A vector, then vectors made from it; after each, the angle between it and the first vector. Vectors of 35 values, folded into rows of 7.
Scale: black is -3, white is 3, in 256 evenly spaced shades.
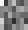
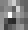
partly aligned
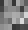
partly opposed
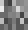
partly aligned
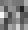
orthogonal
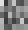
nearly parallel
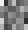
nearly parallel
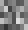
partly aligned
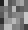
nearly opposite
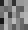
nearly opposite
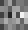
partly opposed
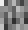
nearly parallel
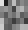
nearly parallel
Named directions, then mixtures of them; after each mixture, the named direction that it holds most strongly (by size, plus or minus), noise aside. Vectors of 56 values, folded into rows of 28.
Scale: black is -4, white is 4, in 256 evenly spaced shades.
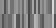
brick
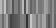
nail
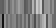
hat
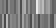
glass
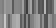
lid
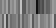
glass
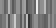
glass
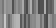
lid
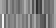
hat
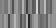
lid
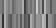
hat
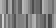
hat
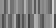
brick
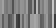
brick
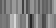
nail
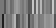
brick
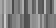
lid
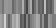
lid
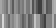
hat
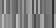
brick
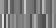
hat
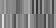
hat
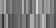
nail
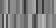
glass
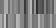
glass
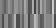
brick
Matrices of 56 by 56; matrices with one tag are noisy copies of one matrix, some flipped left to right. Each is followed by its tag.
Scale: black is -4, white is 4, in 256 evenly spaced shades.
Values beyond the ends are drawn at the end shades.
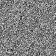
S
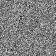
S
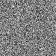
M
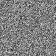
S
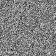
S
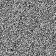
S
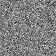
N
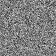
N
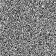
M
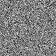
N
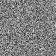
M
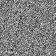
S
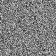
S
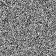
N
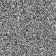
M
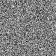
M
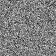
N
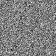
S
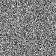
M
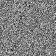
S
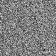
S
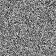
N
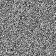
S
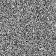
M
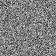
N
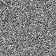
N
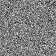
N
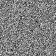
S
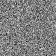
M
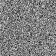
M
